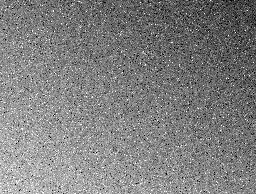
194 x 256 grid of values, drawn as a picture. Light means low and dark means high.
Values rise toward the top right. There are no regular stripes. The top right is the ninth with the highest average. The ninth with the lowest average is the bottom left. Neither half mirrors the other.
